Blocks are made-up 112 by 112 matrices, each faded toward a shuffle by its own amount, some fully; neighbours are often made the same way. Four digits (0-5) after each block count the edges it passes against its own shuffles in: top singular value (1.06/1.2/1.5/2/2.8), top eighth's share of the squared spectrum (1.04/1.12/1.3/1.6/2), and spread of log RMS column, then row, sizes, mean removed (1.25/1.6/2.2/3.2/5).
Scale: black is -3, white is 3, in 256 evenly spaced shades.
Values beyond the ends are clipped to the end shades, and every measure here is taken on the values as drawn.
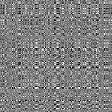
5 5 4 4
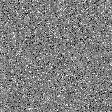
2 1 0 0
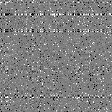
5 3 2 2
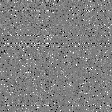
4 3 1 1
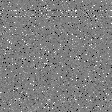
3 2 0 1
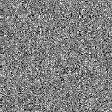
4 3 1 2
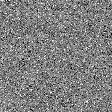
1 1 0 0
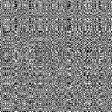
5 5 4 4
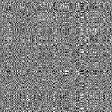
5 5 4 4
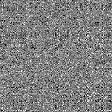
4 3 2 2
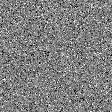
1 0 0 0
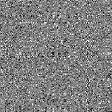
4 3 2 2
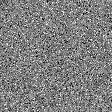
2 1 0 0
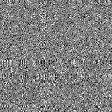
4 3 2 2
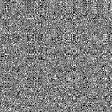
4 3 2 2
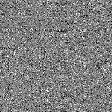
4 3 1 1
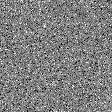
0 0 0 0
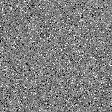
2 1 0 0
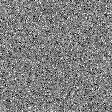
2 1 0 0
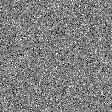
2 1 0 0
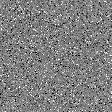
2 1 0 0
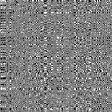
5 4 4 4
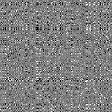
5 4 3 3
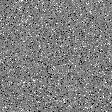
1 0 0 0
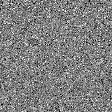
0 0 0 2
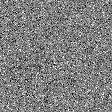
0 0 0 0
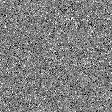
0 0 0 1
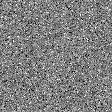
0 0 0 0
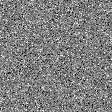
0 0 0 0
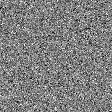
0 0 0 0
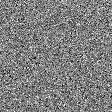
0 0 0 0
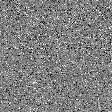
1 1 0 2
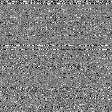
2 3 0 4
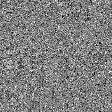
3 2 0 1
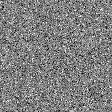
2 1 0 0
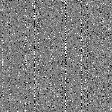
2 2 3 0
